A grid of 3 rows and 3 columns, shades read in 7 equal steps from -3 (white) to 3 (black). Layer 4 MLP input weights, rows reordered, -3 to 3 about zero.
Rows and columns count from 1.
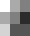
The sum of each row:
-4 1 0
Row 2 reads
-1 0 2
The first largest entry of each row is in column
3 3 2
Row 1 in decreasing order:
0 -1 -3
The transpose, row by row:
-3 -1 -2 / -1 0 1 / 0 2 1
